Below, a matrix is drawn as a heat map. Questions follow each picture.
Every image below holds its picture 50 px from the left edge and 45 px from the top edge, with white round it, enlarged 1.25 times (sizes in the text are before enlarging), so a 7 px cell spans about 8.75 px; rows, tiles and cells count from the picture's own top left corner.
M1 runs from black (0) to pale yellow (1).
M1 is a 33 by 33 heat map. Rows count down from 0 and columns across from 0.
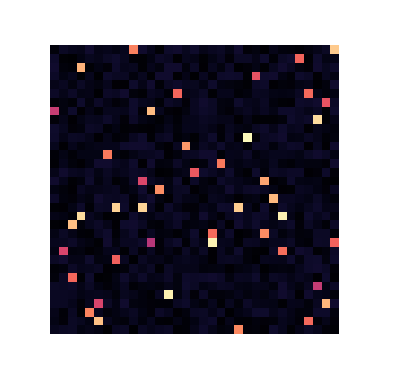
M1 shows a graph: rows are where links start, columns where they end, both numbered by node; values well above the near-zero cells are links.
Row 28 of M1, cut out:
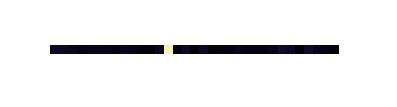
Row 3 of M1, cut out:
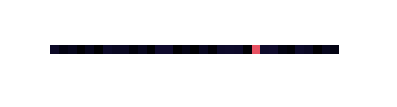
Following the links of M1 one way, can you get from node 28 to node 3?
yes
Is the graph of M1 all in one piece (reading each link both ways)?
no
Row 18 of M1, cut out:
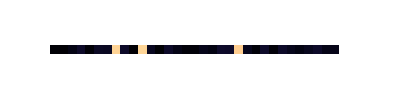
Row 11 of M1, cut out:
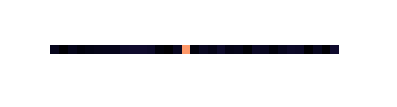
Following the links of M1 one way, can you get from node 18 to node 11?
yes
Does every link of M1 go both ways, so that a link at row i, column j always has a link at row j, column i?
no
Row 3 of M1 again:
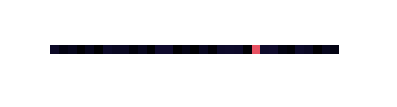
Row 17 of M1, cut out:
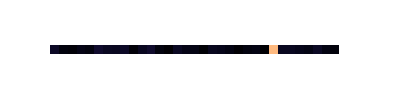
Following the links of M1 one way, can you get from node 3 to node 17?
no
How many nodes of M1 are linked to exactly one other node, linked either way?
7
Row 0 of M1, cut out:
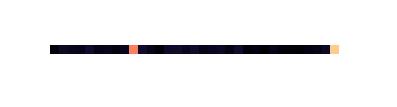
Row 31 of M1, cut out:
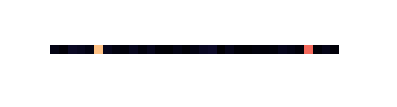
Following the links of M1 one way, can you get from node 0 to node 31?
no
